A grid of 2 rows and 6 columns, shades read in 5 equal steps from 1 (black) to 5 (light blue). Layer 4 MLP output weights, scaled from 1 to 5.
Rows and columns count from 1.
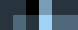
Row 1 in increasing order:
1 2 2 2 2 4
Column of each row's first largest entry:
4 4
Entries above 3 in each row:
1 1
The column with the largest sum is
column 4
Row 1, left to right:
2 2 1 4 2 2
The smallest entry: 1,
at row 1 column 3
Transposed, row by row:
2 2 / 2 3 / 1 2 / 4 5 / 2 3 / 2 3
